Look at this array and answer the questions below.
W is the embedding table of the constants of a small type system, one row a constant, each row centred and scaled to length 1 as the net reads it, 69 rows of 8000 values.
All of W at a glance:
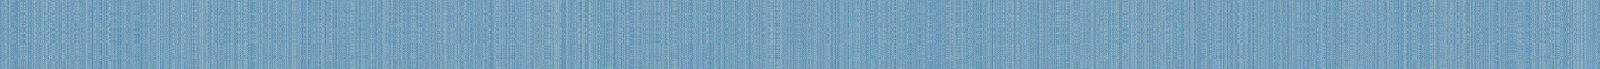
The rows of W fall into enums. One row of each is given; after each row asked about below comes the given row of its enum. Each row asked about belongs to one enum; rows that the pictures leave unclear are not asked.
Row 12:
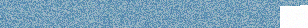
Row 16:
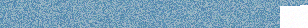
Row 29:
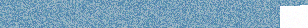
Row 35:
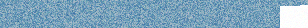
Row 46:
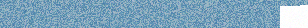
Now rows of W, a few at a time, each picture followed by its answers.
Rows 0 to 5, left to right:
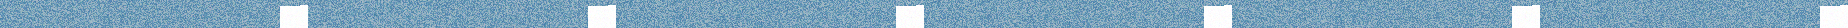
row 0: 12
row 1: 29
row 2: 16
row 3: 16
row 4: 12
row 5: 16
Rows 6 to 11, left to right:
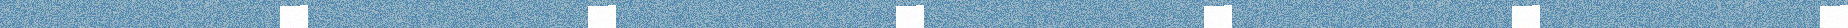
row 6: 46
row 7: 12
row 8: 16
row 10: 46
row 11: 46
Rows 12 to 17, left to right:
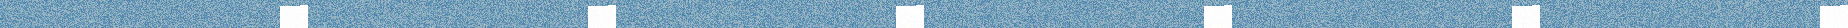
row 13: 29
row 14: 29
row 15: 16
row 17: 46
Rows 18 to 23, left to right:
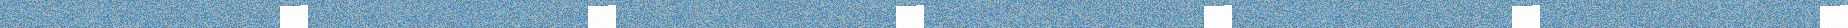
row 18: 12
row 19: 16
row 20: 16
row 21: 29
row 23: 46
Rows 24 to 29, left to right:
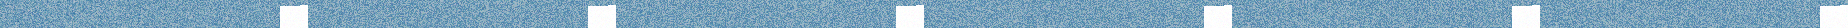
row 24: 35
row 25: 46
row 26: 46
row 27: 12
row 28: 29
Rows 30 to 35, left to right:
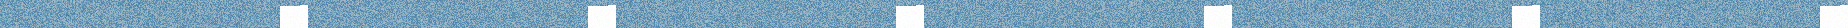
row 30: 29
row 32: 16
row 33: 46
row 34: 29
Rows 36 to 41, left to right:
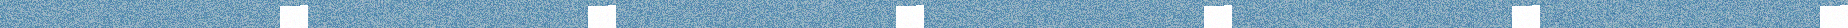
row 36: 12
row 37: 29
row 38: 46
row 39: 12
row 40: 29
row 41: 35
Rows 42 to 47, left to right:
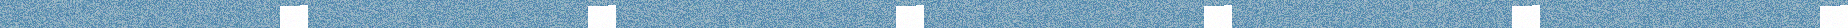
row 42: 29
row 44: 12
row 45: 16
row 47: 12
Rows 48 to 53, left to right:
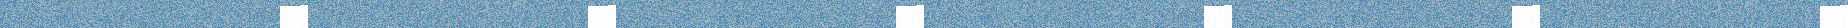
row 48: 16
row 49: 46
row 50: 12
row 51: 16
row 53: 46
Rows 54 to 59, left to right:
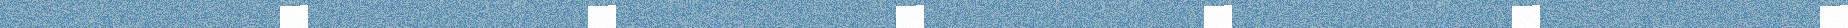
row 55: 46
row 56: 29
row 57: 46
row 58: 46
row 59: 12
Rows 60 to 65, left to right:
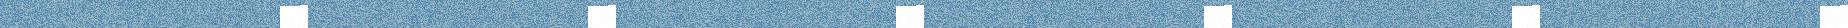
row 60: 29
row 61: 12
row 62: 16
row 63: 12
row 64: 12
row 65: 46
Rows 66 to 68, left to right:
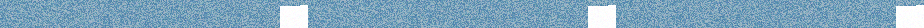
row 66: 12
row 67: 12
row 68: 16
